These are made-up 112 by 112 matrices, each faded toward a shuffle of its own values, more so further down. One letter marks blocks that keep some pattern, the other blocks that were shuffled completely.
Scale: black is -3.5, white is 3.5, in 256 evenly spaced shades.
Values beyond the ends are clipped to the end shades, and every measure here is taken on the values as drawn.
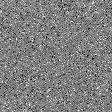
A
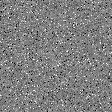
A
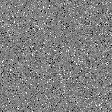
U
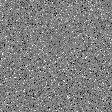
A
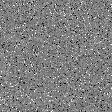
A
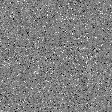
A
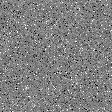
A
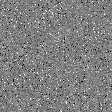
A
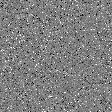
A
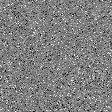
A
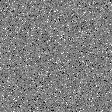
A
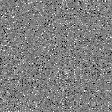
U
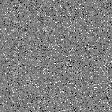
U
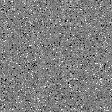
U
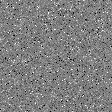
A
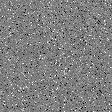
A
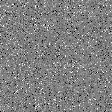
U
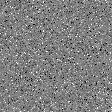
A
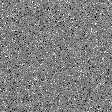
A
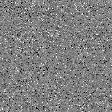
U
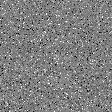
A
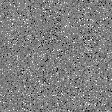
U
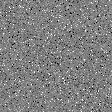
A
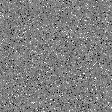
A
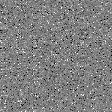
U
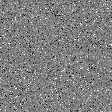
A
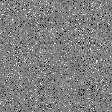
U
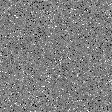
A
